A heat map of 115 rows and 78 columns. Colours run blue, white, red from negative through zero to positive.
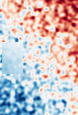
No single row or column stands out from its neighbours. The ninth with the lowest average is the bottom left. No regular stripes run through it. No lone cell stands out from its neighbours. In the middle left lies a patch that is calmer than the rest. The middle left is the smoothest part. There is an overall slope up to the top right. The values follow a bell shape.
